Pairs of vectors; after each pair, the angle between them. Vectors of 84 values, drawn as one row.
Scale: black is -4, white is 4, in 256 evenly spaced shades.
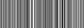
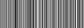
partly opposed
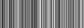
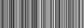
nearly parallel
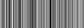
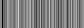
orthogonal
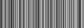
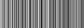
partly opposed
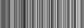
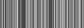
partly aligned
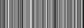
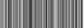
nearly opposite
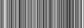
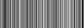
nearly opposite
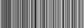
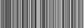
nearly parallel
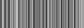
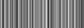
nearly opposite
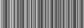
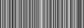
partly opposed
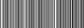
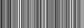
partly opposed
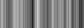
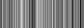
partly aligned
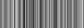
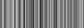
nearly parallel
